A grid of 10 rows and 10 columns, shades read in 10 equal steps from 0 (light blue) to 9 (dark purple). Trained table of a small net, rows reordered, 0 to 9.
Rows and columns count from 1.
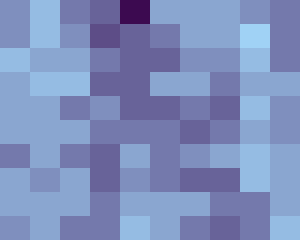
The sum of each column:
24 18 28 45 41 34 32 36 19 27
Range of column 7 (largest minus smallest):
3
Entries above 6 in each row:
1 0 0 0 0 0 0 0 0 0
